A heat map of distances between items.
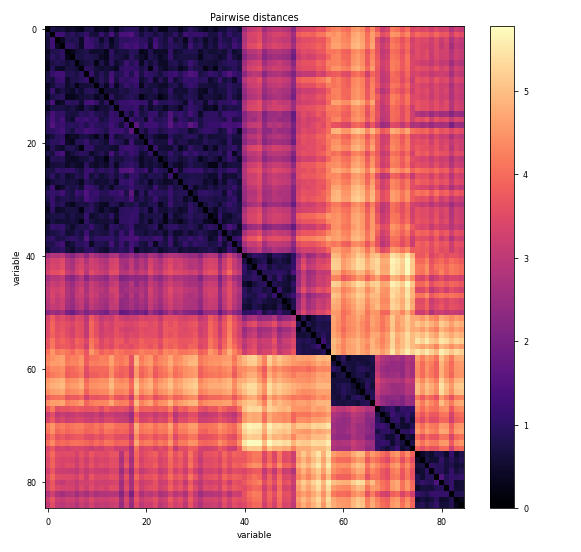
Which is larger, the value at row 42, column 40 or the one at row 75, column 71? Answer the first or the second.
the second
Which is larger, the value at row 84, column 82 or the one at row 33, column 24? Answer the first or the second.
the first
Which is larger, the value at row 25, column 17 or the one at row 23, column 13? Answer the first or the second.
the first
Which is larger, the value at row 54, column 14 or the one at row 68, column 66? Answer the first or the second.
the first
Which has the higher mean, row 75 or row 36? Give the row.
75
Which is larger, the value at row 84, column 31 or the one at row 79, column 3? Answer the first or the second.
the second
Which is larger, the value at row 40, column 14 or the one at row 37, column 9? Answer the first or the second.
the first
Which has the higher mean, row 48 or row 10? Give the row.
48
